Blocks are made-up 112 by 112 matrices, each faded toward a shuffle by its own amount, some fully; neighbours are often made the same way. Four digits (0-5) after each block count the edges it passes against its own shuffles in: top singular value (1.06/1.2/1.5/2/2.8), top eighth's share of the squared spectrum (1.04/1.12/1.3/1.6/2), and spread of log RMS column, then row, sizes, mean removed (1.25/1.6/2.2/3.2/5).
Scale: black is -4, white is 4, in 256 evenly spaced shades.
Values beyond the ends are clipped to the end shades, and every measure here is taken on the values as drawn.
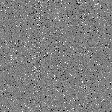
3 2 1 0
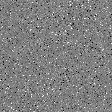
2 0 0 0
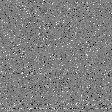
3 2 0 1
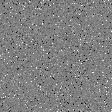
2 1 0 0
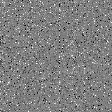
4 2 1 0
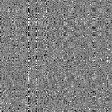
5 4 3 2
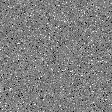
0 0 0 0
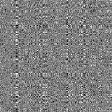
5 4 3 3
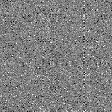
4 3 2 1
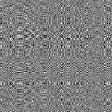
5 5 4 4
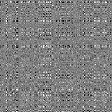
5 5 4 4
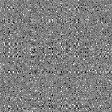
5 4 3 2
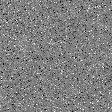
0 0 0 0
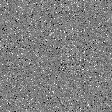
3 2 0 0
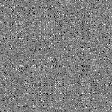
4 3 2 2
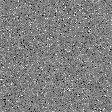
1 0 0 0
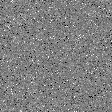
0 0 0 0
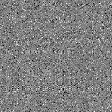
4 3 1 2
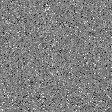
3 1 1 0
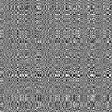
5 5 4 4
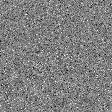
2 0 0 0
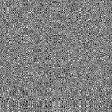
4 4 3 3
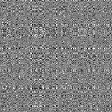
5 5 3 4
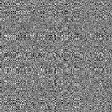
5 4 3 3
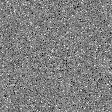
1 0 0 0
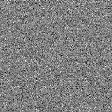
3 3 1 1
